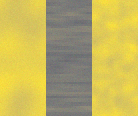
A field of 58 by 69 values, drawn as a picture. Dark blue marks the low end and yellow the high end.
The table splits into one row of 3 panels. Panel 1,1: very high, smooth, faint in contrast. Panel 1,2: middling, streaked across, faint in contrast. Panel 1,3: very high, blotchy, faint in contrast.
